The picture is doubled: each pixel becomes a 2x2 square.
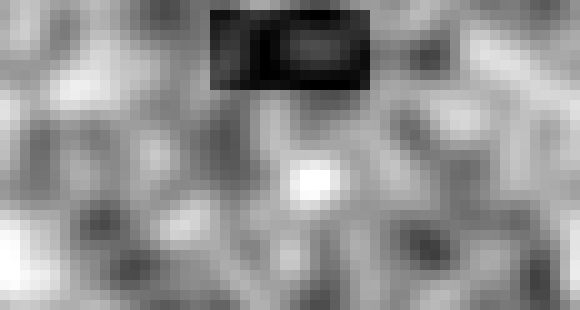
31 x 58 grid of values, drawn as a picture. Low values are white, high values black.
Roughest part: top middle. Ninth with the highest average: top middle. Stripes: none. Odd patch: higher, in the top middle.
